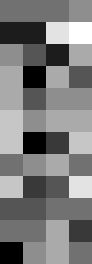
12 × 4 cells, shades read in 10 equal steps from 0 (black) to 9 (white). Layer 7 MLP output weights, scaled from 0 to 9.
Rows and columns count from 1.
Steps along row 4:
down up down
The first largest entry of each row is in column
4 4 4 1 1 1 1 3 4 3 3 3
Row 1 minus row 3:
-1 1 3 -1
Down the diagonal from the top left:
4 1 1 3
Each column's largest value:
7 5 8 9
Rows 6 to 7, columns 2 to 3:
5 6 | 0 2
